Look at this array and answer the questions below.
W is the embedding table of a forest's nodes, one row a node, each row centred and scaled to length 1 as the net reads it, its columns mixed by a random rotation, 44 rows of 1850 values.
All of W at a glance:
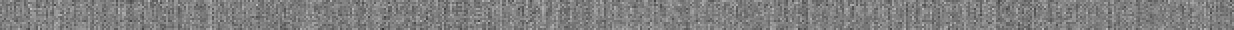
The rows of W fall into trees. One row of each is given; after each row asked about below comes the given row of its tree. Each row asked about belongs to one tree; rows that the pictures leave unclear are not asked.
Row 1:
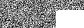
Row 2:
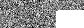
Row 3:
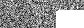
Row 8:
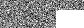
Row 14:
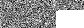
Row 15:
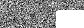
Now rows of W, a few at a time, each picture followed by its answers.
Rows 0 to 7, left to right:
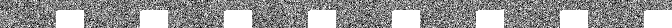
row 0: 2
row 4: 2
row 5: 14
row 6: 8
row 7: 2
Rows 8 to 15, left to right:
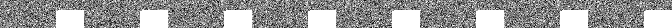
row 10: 14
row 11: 14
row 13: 15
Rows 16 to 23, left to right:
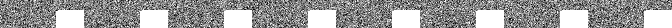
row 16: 14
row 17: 2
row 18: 15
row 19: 2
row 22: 1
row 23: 14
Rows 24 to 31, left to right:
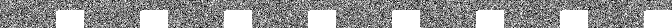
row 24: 15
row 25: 15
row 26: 2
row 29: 3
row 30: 8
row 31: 2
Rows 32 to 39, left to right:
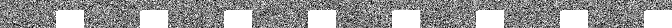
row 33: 1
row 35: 15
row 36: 3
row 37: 14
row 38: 15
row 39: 2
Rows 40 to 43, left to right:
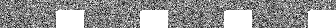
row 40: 3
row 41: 15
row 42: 15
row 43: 3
